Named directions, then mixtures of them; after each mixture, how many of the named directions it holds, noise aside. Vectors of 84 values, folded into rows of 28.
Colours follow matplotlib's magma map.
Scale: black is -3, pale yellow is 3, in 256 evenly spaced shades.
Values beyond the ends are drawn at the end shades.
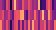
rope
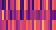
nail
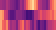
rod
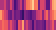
two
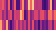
three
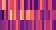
two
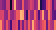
one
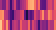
two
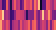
three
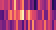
three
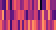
two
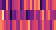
three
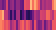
two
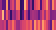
one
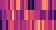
three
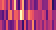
three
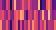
one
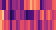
three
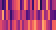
two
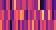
one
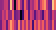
two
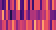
one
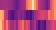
one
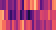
two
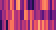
three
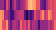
two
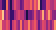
three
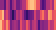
two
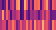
one
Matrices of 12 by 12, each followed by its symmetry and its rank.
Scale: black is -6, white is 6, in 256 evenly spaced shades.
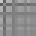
symmetric, rank one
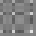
symmetric, rank one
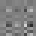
neither, rank one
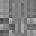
neither, rank two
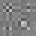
symmetric, rank two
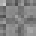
symmetric, rank two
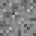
symmetric, full rank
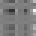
neither, rank one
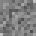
symmetric, full rank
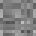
neither, rank two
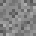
symmetric, full rank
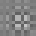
symmetric, rank one
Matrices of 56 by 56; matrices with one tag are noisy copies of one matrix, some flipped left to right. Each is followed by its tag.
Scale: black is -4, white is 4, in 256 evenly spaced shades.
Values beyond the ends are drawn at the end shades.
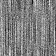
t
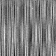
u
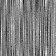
t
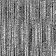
u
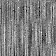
u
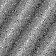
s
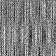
u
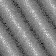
s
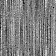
t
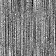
t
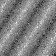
s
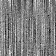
t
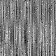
u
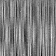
u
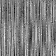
u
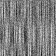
u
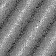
s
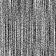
t
